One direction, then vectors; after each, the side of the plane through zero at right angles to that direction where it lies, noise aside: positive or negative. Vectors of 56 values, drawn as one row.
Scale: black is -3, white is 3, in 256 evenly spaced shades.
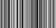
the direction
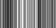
negative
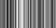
negative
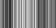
negative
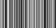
negative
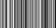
negative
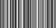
negative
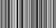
positive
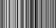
positive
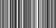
negative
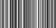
negative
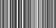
negative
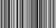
positive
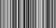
negative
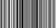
positive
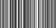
negative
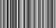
negative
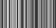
positive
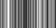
negative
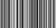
positive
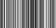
positive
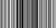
positive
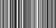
negative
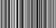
positive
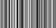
positive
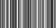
negative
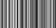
positive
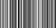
negative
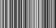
negative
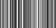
negative
